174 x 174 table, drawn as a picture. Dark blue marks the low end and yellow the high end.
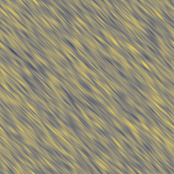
No row or column stands out. Neither half mirrors the other. The histogram is bell-shaped. On average the colour sits 60% of the way up the scale. There is no overall slope. Streaks slant down to the right.
